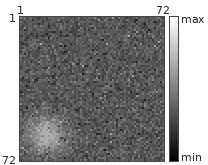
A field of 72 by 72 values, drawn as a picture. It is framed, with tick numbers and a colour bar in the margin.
Odd rows or columns: none. Mirror symmetry: none. Stripes: none. Bumps: one, in the bottom left. Ninth with the highest average: bottom left.
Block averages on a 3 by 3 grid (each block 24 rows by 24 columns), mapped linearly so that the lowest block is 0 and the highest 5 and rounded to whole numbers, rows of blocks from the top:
0 0 0 | 0 0 0 | 5 0 0
